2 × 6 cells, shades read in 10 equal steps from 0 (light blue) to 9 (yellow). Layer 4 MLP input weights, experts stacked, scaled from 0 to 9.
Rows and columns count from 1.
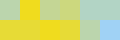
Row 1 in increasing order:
2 2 3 4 5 9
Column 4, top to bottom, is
5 8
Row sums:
25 36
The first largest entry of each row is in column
2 3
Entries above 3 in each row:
3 4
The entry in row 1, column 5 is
2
